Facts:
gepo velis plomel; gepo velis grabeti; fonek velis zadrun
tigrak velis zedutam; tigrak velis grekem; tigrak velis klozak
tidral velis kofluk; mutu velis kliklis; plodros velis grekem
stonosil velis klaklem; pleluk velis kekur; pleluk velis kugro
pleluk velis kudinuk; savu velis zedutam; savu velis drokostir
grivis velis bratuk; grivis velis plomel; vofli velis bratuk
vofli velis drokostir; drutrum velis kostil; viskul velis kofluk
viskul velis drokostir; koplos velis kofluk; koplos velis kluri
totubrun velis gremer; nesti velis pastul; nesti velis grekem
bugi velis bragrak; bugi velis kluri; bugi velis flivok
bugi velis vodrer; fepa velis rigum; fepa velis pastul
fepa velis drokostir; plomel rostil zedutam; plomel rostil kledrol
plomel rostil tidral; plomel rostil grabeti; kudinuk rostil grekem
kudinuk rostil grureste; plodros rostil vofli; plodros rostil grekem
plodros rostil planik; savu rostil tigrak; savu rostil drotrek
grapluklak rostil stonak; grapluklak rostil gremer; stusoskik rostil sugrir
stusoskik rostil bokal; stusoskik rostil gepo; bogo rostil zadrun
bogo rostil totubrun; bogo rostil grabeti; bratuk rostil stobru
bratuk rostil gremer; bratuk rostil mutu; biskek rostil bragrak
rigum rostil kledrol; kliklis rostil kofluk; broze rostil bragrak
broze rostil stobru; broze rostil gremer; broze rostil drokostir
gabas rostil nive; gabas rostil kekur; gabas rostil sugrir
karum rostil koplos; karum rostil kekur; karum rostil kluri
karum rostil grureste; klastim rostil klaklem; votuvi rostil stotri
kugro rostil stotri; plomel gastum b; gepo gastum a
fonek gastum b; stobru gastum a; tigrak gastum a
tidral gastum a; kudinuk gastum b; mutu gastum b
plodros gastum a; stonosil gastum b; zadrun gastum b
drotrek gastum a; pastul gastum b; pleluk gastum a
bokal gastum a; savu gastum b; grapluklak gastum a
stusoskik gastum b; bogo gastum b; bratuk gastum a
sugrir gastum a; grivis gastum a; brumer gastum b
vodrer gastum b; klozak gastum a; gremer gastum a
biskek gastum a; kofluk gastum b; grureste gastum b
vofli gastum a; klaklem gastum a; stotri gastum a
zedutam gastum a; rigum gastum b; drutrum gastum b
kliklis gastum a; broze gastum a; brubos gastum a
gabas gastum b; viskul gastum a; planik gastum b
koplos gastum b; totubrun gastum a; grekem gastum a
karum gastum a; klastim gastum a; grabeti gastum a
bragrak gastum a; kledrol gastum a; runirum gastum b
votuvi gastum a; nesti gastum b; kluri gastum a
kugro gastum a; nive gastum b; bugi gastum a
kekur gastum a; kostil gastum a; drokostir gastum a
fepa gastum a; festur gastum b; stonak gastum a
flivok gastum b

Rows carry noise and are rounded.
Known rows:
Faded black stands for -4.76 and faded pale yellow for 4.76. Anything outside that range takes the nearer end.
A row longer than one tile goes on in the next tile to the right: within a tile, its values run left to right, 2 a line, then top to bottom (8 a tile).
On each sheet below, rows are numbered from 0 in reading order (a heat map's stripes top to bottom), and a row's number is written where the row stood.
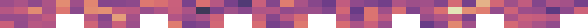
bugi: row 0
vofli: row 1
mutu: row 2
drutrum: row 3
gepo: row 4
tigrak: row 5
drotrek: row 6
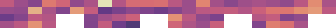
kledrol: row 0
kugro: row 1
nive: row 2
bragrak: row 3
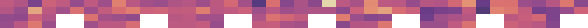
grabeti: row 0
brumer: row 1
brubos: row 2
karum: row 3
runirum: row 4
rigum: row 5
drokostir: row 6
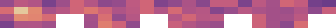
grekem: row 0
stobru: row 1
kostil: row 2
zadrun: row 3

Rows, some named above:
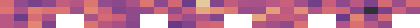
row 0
grivis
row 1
drokostir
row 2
nesti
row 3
grureste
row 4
grapluklak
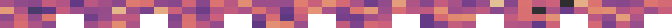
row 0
gremer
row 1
kledrol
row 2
biskek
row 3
broze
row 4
tidral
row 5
plodros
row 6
kudinuk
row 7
vofli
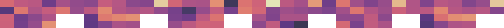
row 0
koplos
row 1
plodros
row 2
plomel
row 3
stotri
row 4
viskul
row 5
plodros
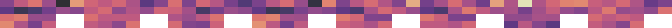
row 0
gabas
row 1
planik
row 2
mutu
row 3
gabas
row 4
stusoskik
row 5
stusoskik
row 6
votuvi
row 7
planik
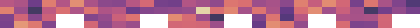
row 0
bratuk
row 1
totubrun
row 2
sugrir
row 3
broze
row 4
mutu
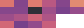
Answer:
savu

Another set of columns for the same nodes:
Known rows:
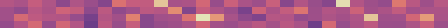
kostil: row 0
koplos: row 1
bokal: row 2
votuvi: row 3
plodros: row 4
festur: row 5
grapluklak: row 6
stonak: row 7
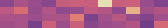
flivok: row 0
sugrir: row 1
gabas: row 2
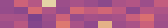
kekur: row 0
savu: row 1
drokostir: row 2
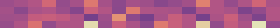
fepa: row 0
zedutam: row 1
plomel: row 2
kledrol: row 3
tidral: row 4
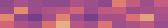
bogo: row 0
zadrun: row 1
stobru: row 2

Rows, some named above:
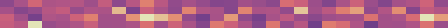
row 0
tidral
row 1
drokostir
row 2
stotri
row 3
plomel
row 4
plomel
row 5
stusoskik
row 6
mutu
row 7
votuvi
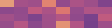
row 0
karum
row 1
planik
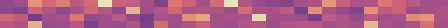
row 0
grabeti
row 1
gepo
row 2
gabas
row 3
gremer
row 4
broze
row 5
grekem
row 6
tigrak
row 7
bragrak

